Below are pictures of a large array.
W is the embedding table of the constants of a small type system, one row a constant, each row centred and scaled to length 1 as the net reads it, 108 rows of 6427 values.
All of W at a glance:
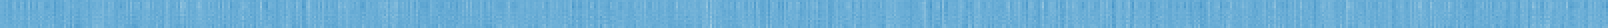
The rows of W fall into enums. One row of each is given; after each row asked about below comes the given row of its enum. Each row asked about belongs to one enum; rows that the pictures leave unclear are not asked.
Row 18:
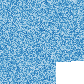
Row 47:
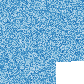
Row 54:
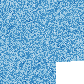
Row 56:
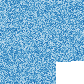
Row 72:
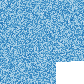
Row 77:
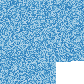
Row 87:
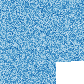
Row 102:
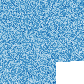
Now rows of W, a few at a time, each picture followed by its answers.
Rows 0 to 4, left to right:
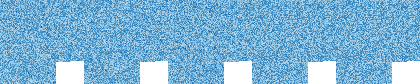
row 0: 102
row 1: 47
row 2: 87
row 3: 77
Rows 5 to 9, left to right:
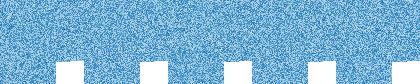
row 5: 54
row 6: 72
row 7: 56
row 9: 18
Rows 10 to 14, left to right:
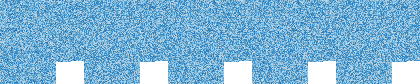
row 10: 56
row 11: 77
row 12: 18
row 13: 18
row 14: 77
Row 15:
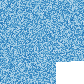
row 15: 72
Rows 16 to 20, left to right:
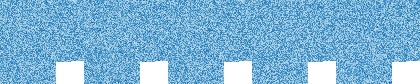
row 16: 18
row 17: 56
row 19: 77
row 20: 102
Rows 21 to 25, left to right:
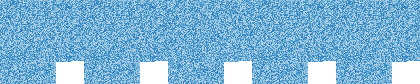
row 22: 77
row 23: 72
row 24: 77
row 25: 77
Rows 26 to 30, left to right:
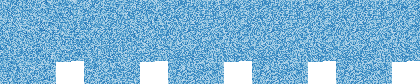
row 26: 18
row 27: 72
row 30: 77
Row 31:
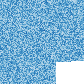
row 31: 18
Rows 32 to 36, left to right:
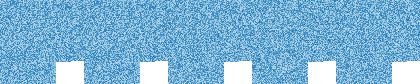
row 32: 77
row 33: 77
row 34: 72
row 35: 47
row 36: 72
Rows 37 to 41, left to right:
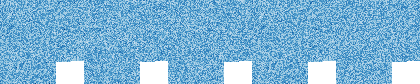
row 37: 54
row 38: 56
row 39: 18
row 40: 54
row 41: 77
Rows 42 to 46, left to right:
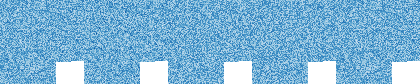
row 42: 47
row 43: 87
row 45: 77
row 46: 47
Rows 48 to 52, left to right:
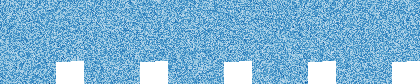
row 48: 54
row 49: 18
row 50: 47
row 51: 102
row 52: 72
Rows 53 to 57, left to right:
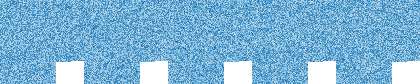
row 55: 87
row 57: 47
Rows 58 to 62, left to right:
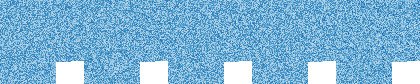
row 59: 47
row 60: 72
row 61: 72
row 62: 87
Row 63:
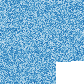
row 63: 56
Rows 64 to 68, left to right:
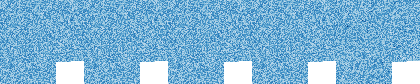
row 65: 72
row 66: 72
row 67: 72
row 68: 54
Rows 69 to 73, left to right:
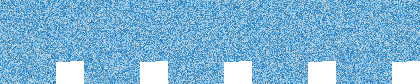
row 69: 102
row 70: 47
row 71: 77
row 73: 56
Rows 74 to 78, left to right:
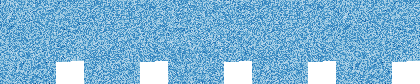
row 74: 54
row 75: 77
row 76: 56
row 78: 54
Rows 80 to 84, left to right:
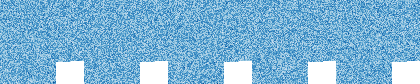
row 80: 102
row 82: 54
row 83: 47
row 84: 87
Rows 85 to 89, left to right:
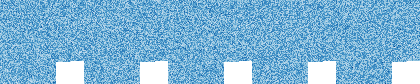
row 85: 102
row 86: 18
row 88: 77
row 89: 54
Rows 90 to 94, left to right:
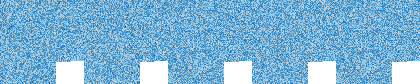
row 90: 54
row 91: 102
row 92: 47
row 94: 47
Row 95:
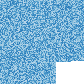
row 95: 77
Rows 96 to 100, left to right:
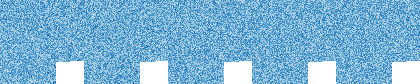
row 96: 102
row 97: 54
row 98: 18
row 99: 72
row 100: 72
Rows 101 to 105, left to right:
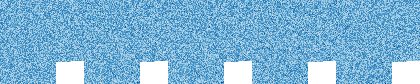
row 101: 72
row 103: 102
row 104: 87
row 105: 54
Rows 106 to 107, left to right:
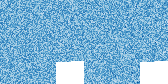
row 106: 72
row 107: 102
